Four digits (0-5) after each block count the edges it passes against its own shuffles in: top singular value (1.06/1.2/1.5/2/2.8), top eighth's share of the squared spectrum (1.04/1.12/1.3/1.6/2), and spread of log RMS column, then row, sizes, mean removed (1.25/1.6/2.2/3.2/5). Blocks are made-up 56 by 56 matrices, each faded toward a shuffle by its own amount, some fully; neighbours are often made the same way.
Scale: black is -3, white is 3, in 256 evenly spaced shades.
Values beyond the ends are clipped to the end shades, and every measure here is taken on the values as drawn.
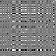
5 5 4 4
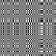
5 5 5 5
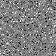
3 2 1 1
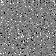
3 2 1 0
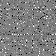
3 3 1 1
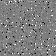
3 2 0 1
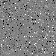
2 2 0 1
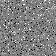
1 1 0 0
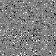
3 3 1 2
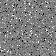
0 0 0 0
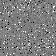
3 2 0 1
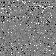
3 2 0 2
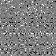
3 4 1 2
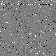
3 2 0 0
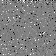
2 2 0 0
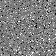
1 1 0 0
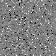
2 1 0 0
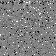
2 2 0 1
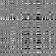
4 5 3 4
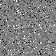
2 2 0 1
